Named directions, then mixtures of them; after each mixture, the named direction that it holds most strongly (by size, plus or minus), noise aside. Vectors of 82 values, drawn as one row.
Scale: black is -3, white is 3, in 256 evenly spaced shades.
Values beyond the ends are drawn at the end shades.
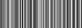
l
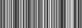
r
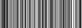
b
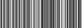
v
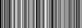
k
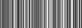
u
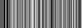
b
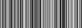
v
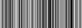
r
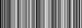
k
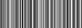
l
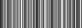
k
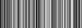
k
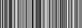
v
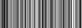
b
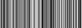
v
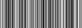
r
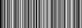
k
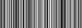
r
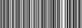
v
